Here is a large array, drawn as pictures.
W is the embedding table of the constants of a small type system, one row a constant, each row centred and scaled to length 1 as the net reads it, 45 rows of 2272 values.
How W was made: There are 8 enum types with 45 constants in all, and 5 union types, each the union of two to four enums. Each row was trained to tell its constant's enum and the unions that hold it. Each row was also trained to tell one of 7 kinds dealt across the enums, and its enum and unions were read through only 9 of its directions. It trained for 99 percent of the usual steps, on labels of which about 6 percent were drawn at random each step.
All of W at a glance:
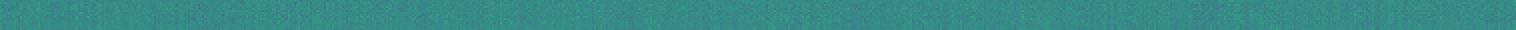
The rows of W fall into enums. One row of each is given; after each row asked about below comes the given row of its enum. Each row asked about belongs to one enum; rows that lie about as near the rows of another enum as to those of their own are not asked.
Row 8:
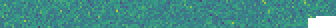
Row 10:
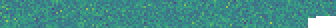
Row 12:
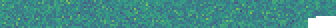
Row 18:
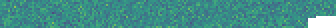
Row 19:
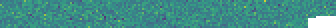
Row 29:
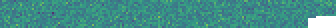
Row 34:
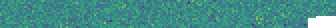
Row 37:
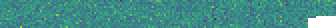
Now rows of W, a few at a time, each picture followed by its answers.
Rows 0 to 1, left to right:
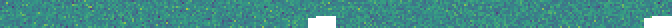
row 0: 19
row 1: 29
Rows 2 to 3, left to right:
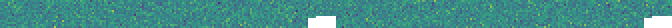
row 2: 34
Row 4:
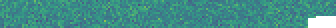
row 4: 8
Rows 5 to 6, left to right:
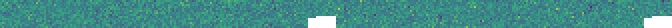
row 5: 37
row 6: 10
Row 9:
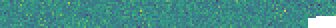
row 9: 37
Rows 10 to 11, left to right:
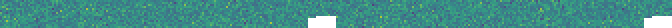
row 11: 37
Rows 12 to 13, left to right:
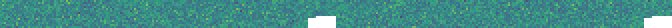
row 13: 37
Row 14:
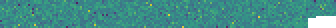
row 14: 19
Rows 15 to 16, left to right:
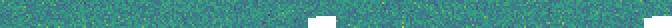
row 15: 34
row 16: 29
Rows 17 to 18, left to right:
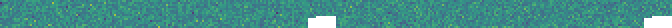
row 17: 29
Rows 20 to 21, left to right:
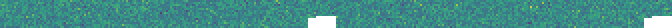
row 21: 29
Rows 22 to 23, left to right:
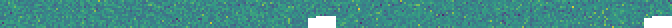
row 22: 34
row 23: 18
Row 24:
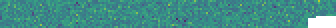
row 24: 29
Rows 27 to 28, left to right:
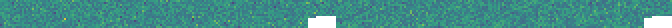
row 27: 8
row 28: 34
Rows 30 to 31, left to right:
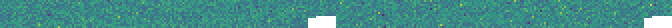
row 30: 34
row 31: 12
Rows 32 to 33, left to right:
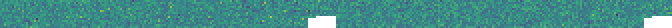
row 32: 8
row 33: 8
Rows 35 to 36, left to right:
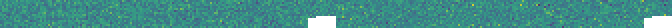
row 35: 8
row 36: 10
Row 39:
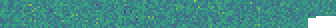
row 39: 8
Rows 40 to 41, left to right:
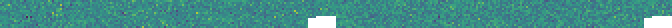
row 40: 37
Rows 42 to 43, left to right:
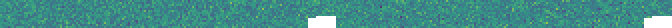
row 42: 37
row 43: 10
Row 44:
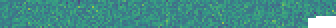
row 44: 29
